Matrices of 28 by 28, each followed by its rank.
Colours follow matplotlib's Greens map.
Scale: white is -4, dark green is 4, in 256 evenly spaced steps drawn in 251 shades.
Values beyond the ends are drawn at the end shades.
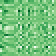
three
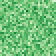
full rank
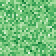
full rank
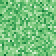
full rank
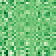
three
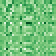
three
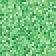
full rank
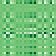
one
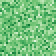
full rank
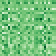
three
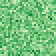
full rank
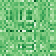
three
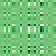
one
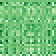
three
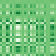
one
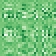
three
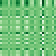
one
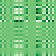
one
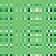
one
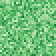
full rank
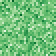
full rank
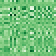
three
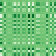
one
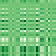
one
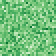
full rank
